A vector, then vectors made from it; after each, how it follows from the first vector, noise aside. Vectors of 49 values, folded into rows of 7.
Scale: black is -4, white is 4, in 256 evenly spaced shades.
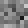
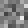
sign-scrambled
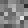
negated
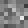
negated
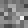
negated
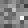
negated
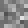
sign-scrambled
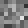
negated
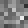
negated
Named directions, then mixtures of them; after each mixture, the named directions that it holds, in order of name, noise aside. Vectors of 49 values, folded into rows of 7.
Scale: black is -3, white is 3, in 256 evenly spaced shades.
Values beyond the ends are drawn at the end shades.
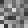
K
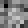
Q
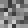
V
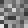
K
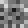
K, Q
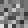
K, V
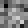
Q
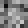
Q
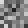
K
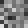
K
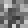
Q, V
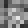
Q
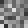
K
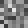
K, V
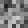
Q, V
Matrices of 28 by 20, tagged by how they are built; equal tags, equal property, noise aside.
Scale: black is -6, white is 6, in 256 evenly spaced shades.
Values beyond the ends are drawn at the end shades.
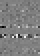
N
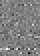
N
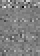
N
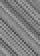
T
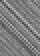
T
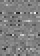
N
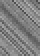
T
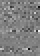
N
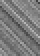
T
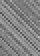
T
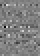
N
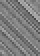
T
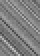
T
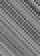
T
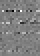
N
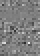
N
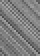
T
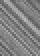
T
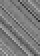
T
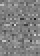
N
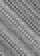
T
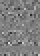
N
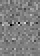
N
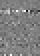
N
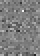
N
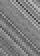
T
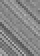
T
